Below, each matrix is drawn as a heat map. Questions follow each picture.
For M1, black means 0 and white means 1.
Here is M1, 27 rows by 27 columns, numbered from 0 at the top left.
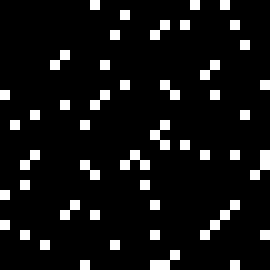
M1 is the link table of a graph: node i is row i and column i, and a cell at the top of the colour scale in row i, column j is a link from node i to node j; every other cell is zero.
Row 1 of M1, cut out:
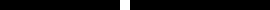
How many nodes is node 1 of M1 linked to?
1
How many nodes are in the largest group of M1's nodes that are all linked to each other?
3
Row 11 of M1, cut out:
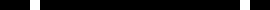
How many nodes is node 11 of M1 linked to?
2
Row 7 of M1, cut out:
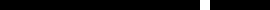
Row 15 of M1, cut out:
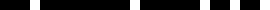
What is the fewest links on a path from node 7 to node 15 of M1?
2
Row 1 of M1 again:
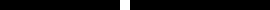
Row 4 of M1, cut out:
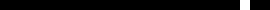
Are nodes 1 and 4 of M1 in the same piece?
yes
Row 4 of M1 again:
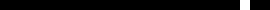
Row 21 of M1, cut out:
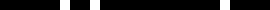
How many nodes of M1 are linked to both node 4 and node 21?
0
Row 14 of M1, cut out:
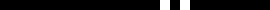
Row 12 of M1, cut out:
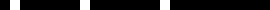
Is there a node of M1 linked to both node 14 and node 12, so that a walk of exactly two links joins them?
yes
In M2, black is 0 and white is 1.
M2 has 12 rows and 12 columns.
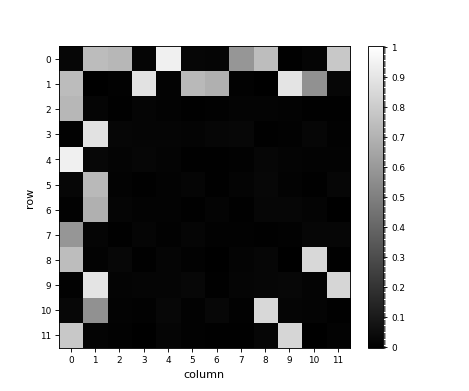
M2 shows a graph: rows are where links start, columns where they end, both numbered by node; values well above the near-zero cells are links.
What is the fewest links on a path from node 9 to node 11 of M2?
1
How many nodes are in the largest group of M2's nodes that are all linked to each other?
2
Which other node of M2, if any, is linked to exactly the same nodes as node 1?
none
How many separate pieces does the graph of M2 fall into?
1
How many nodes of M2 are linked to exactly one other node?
6
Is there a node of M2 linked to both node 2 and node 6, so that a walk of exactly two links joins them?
no
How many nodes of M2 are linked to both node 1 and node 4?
1
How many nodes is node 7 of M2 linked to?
1
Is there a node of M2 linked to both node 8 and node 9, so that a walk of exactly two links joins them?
no
